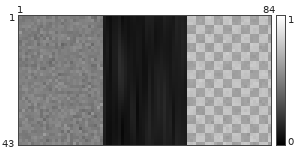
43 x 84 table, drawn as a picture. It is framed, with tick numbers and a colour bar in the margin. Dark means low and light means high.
It is made of 1 by 3 panels. Panel 1,1: middling, fine-grained, faint in contrast. Panel 1,2: very low, streaked downward, faint in contrast. Panel 1,3: high, checkered.
